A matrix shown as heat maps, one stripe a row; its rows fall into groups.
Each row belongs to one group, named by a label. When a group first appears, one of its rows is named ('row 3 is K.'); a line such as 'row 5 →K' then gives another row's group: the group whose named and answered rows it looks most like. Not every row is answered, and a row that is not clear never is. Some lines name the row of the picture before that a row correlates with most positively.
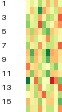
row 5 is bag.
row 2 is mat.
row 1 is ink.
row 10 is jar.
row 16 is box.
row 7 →box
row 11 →bag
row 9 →bag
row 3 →box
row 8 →bag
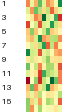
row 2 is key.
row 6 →mat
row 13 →bag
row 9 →bag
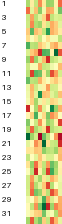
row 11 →key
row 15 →key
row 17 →key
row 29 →ink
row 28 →key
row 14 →mat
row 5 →bag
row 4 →key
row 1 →box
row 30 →ink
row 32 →key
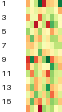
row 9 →bag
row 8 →mat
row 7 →jar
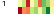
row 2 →jar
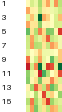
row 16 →key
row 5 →box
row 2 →jar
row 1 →ink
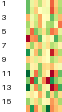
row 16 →bag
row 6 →jar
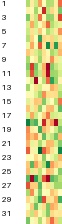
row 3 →box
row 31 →bag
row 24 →bag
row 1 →box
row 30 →key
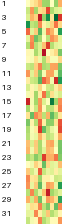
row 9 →ink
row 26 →jar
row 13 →box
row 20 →box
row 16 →box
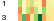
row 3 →bag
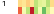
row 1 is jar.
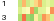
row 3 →key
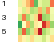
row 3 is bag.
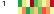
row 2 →key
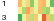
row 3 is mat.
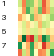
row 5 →ink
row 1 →key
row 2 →key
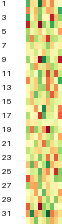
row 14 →key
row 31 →bag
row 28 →ink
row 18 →jar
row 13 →ink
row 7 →bag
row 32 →key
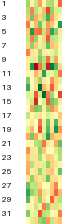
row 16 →key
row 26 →bag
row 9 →ink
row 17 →box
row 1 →box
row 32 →ink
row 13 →mat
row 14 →ink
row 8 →jar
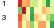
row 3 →jar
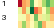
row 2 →mat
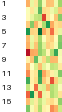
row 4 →bag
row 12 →mat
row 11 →jar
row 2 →mat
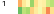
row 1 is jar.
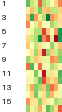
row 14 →key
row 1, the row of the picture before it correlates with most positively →2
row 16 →box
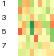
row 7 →key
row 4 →mat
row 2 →jar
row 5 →jar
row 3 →box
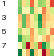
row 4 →bag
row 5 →box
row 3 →bag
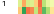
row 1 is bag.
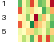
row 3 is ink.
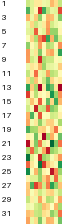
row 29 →box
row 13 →box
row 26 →ink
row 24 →jar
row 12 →bag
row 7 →box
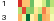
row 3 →key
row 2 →key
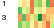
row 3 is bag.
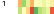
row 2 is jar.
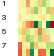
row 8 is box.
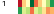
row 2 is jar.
